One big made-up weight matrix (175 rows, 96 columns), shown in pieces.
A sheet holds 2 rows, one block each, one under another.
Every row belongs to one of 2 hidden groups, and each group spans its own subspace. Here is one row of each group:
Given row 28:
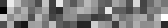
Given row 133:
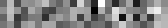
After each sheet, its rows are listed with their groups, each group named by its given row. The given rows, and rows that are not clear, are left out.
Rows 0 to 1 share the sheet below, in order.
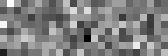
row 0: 28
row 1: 28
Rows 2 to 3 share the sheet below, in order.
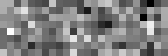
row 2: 133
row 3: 28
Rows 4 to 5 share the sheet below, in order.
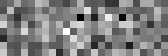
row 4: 133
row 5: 28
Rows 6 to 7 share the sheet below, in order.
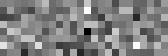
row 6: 28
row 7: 28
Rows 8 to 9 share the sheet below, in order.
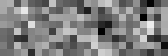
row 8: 133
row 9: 133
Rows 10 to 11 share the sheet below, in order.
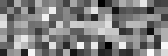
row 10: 133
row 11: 133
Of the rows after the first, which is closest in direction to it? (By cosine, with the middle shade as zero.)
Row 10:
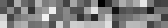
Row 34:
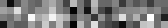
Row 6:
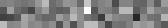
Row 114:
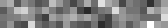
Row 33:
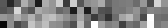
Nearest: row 34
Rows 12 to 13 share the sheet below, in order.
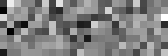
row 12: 28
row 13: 28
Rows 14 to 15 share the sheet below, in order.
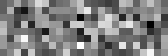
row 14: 133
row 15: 133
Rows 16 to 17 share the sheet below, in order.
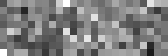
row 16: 133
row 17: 28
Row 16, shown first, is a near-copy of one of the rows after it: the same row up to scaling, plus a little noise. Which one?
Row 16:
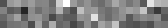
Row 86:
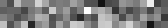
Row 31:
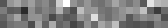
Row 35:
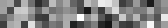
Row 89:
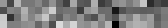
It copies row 31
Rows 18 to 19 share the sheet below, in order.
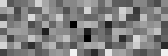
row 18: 28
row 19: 28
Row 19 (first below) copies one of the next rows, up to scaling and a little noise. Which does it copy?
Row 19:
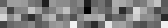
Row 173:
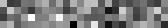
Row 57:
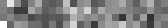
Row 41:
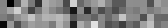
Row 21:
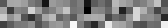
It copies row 21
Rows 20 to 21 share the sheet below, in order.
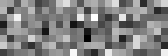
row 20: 133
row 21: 28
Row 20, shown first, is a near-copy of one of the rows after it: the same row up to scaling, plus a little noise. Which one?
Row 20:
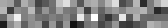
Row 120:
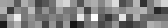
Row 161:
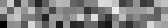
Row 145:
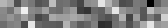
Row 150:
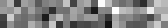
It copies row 120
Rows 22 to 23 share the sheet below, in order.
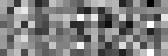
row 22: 133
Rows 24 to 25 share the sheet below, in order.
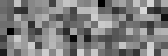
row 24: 133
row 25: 28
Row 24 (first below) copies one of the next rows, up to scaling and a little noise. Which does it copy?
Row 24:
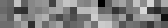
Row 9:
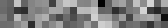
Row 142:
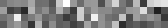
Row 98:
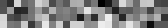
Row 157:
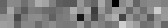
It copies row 9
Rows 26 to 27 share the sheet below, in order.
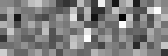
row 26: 133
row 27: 28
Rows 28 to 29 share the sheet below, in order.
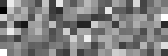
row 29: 28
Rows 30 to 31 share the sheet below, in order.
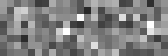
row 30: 133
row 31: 133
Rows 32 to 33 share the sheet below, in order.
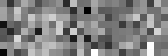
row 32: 28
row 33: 28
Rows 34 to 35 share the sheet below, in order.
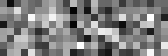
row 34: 28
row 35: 133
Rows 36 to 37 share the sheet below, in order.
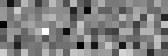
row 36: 28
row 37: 133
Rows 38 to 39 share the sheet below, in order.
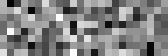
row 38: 28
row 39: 28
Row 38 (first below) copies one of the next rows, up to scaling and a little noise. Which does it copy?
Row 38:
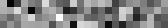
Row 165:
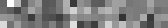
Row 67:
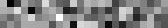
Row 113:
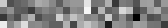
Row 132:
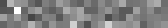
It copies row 67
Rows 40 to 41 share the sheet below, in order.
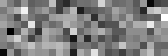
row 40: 133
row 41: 28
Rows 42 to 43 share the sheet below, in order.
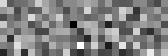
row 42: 28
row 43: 133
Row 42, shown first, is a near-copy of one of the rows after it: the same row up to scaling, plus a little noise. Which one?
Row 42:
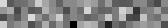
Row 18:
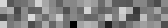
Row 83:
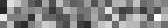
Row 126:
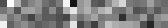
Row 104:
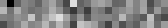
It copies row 18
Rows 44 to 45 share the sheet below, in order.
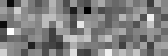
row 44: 28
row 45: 28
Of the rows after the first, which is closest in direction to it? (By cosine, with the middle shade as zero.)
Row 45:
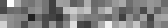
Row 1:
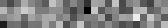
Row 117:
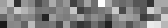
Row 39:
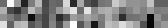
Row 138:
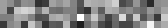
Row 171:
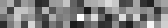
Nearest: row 39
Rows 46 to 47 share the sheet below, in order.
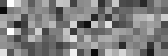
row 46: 28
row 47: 28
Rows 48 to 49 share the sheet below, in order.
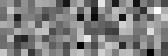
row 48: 133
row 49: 133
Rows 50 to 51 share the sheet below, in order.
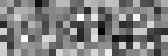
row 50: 133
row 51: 133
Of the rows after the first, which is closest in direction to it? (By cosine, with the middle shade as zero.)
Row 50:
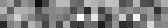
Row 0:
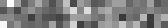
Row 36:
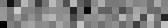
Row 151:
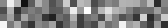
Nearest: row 36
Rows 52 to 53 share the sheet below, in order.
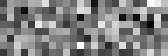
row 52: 133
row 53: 133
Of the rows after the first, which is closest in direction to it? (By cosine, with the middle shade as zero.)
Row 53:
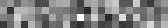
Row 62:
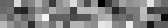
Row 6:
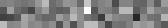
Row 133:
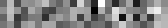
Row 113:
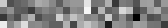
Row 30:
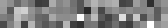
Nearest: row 30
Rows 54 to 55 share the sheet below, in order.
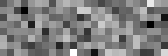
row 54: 133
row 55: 28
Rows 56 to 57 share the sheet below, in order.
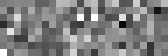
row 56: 133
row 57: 28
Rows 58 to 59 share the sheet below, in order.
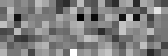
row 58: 133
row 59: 133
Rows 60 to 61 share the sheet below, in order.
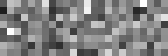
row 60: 28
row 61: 28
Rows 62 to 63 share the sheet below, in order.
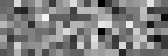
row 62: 133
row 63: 133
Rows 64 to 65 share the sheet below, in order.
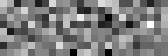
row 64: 133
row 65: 28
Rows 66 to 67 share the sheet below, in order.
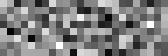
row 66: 133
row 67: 28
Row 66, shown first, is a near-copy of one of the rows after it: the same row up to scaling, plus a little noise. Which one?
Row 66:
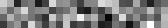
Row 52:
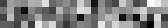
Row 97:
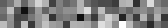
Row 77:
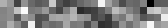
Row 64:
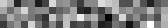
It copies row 64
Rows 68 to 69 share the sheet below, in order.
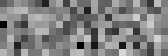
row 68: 28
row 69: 133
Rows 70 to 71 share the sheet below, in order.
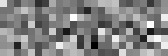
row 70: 133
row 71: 133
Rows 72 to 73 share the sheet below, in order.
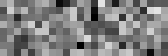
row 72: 133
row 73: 133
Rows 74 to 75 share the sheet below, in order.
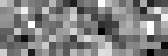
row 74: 133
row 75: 133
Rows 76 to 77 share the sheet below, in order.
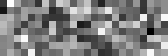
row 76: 28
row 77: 133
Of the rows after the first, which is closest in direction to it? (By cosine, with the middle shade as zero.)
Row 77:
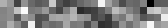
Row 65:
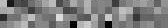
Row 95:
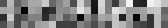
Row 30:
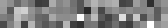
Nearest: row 30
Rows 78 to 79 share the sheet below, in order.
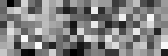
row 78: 28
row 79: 28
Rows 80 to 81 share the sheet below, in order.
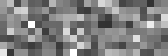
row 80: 133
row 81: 28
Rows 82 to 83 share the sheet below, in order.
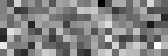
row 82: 133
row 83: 28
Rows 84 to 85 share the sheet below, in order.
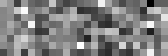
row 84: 133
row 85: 133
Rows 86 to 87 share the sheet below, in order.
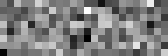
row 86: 133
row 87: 28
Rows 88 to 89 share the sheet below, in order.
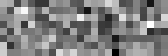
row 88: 133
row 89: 133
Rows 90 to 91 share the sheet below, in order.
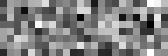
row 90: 133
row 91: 133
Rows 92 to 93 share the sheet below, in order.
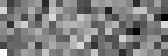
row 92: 28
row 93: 28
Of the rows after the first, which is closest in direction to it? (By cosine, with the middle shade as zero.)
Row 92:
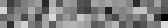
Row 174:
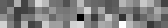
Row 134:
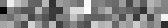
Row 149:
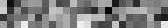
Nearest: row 149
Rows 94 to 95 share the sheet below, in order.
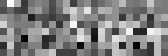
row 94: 28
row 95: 133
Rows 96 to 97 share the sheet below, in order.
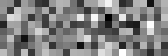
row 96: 133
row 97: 133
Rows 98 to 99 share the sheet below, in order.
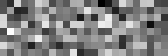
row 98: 133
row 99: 28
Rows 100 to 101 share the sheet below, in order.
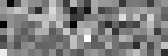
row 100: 28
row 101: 28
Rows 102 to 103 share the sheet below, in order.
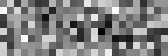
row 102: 133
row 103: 133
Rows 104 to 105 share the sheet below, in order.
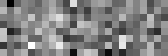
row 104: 28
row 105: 28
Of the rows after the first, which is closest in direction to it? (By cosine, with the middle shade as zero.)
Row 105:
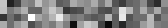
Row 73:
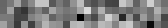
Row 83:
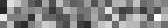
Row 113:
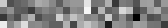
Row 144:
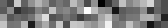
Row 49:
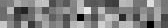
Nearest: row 113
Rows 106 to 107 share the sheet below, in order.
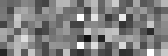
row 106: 133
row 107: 133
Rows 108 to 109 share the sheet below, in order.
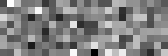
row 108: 28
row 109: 28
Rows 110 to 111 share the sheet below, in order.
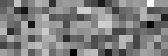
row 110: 133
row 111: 28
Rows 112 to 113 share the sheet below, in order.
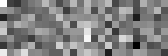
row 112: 28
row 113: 28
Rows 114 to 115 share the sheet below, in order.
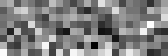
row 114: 133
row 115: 133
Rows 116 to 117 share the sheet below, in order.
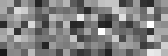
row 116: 133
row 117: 133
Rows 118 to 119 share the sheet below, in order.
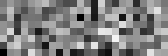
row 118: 133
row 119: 133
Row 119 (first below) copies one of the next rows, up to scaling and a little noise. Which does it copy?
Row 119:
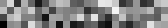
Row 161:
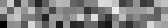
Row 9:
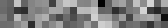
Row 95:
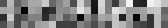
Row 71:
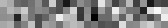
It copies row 161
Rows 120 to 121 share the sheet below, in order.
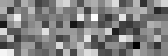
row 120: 133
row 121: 28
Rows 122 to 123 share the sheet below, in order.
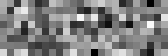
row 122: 133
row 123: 28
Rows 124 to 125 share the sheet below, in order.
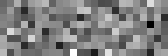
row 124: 133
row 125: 28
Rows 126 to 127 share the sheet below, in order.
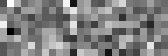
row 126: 28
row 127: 28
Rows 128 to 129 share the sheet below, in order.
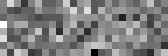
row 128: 28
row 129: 28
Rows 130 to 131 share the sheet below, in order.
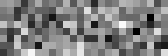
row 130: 28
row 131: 28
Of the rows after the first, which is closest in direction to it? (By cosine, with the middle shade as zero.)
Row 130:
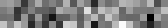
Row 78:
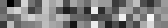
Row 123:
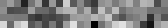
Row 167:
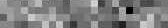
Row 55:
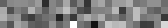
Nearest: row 123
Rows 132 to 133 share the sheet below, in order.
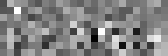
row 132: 28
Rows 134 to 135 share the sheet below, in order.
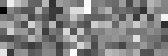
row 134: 28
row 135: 28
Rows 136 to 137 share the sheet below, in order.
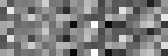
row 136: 28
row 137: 28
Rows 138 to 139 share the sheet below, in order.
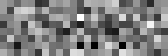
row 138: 133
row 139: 133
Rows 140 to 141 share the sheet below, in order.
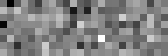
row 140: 28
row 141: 133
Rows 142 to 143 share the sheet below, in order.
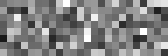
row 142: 133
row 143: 28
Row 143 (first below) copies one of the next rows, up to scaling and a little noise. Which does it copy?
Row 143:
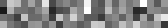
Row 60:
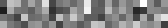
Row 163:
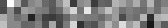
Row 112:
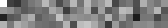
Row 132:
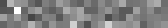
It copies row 60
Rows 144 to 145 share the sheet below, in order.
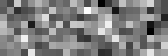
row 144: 133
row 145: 133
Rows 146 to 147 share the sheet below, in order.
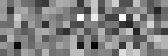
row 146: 133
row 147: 133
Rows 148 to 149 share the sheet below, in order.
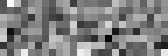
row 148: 28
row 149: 28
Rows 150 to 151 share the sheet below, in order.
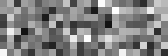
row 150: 133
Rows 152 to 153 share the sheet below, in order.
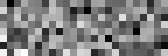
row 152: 28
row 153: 28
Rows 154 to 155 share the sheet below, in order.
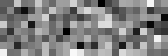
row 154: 133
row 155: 133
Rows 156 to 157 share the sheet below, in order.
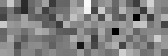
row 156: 28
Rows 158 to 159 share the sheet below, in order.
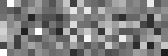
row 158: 28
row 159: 28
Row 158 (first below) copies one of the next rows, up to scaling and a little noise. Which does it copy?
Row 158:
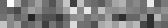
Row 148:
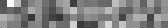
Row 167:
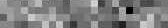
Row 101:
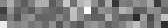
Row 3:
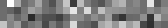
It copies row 3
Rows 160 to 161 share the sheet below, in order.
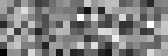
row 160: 133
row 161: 133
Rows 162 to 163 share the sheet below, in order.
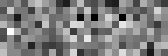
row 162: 133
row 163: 28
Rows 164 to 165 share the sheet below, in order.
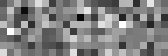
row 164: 133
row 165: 28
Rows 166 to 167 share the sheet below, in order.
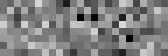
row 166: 133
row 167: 28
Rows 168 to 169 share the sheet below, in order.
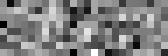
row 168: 28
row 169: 28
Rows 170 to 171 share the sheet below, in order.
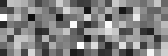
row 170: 28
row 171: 133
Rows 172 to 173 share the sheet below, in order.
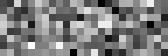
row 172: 133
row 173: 28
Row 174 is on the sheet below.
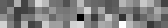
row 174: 133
